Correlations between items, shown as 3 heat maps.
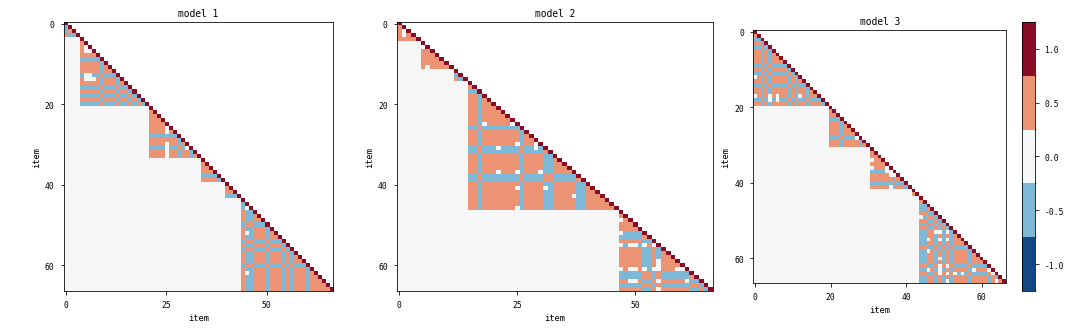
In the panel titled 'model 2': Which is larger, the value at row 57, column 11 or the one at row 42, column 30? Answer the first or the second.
the second
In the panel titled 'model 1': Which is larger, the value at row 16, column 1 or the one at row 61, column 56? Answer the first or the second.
the first
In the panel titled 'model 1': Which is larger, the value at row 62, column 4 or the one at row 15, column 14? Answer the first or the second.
the second
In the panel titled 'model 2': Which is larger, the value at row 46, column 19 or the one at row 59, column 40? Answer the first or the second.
the first
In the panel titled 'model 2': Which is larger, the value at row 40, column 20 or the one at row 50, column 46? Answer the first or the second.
the first
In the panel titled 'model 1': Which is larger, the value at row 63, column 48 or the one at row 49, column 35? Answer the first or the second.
the first
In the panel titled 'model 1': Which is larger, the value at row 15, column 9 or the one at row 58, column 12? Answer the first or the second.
the second
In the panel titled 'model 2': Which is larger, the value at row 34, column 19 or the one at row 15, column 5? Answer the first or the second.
the first
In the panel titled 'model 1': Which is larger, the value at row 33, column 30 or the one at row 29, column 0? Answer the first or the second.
the first
